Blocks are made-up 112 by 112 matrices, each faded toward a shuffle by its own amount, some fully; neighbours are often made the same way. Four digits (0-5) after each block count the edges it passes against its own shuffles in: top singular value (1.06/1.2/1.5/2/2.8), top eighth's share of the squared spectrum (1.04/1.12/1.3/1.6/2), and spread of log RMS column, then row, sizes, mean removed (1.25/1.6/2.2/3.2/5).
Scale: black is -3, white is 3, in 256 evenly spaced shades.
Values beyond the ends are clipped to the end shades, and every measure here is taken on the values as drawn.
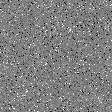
0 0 0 0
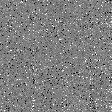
3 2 1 1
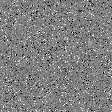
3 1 0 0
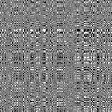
5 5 4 4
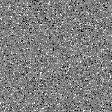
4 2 1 1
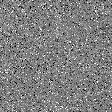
2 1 0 0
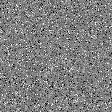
2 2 0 0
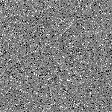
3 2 0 0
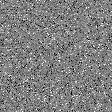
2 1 0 0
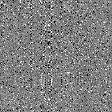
3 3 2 0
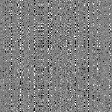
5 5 4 2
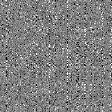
4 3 3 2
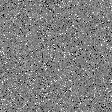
1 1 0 0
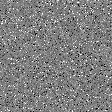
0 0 0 0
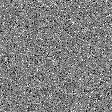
1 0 0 0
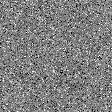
0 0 0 0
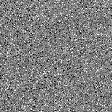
3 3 1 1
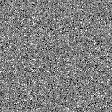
3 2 0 1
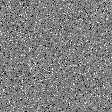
0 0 0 0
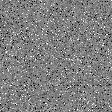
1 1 0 1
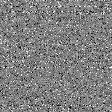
2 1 0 2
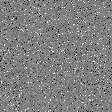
0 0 0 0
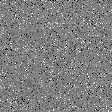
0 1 1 1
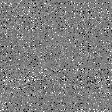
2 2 2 3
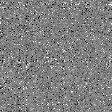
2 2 2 2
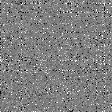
2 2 2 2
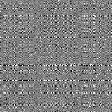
5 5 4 4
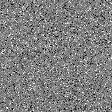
2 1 0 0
